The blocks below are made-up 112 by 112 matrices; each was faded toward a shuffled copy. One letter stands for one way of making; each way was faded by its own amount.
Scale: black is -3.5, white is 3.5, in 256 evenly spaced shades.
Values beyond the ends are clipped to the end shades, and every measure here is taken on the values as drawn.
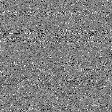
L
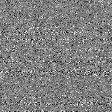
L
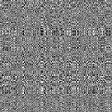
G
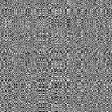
G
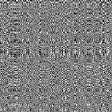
G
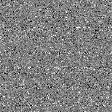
L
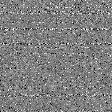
L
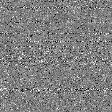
L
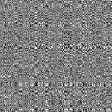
G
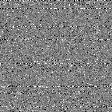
L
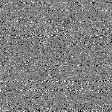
L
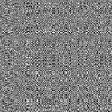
G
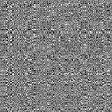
G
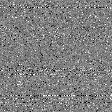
L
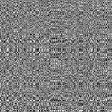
G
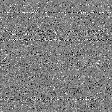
L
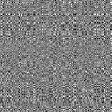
G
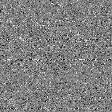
L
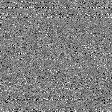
L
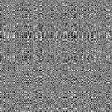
G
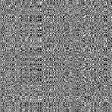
G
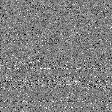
L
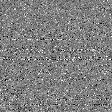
L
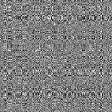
G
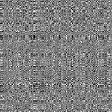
G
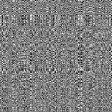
G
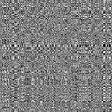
G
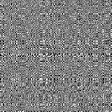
G
